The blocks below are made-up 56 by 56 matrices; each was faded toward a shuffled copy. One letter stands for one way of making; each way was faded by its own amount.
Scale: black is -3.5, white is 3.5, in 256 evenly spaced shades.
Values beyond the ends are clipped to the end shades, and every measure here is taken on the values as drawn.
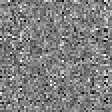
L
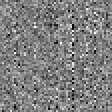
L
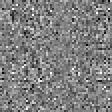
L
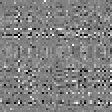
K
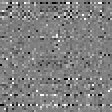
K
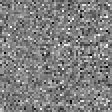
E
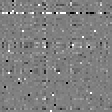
K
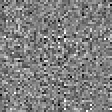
L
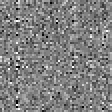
L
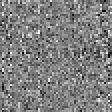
L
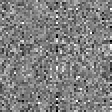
L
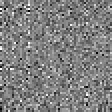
L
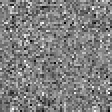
L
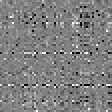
K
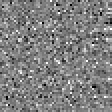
E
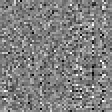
L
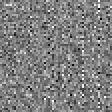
L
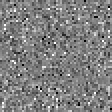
E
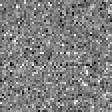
E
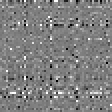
K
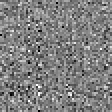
L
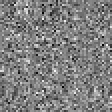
L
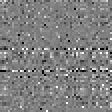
K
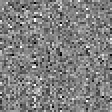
L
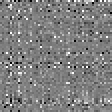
K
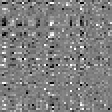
K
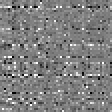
K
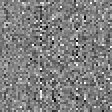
L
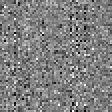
L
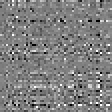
K
